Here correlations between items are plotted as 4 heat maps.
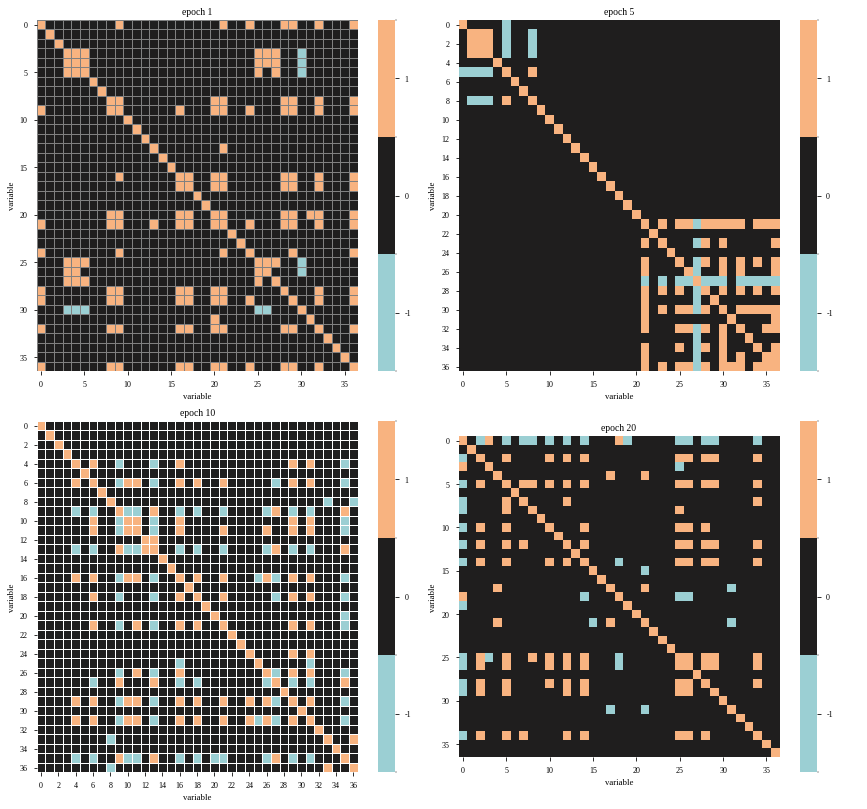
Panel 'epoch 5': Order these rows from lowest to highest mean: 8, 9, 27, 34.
27, 8, 9, 34
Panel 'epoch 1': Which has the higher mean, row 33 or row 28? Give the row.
28
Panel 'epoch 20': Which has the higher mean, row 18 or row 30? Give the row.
30
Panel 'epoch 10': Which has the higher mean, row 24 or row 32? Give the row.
24
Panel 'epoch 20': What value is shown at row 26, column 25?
1
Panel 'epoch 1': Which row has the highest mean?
21
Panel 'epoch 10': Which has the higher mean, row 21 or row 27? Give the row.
21
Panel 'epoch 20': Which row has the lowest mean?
0
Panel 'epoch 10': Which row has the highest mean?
29
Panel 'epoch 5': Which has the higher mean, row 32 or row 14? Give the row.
32
